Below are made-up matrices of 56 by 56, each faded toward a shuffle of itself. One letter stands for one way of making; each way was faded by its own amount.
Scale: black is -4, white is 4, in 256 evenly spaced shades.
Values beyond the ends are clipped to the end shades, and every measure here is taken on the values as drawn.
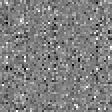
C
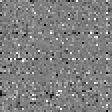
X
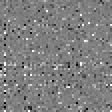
X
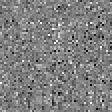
C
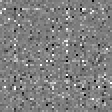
X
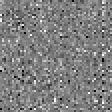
C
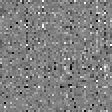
X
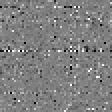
X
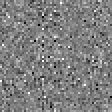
C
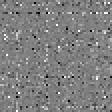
X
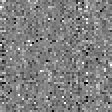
C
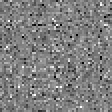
C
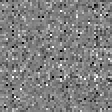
C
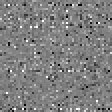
X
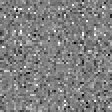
C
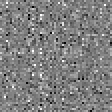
C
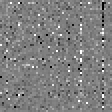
X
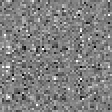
C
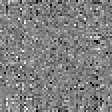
C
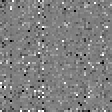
X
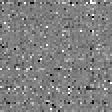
X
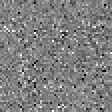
C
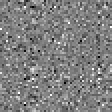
C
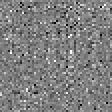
C
